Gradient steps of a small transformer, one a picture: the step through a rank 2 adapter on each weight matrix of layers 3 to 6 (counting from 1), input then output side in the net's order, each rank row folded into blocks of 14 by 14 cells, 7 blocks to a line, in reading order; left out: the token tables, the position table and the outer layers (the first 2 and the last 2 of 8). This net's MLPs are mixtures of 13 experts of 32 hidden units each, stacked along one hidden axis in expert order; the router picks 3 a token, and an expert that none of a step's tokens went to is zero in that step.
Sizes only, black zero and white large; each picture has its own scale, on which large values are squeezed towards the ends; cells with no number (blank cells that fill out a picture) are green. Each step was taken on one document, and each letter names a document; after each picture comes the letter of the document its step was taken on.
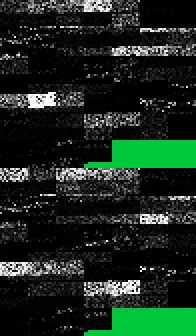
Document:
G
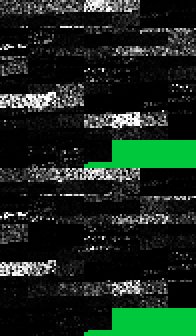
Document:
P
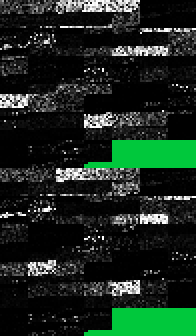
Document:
P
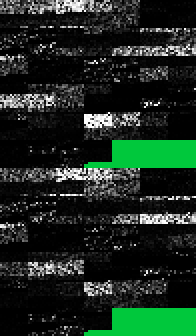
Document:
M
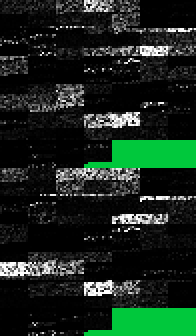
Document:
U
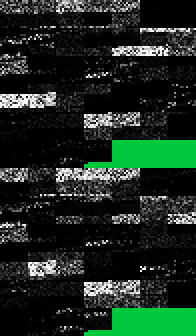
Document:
G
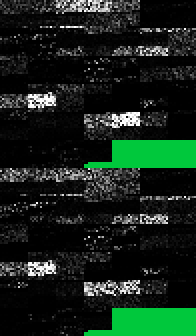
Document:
M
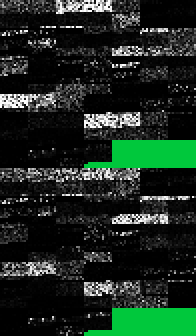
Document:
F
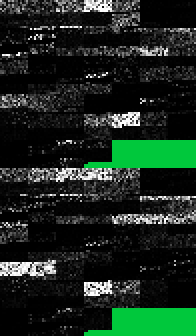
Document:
G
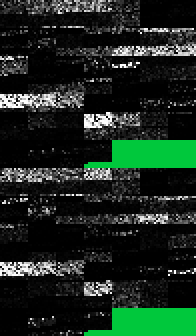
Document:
F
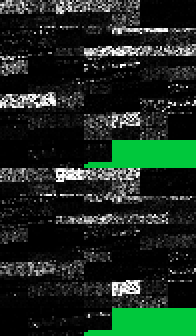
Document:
F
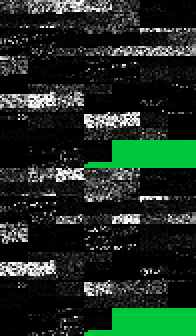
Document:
M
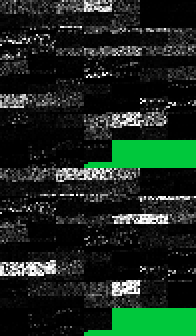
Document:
G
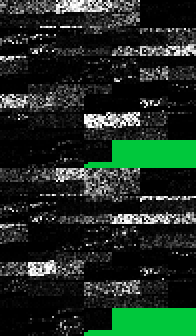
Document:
M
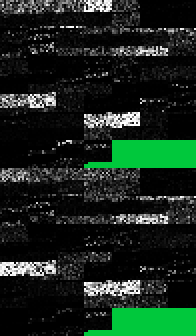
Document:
G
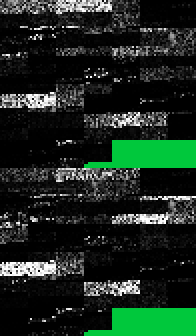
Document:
G
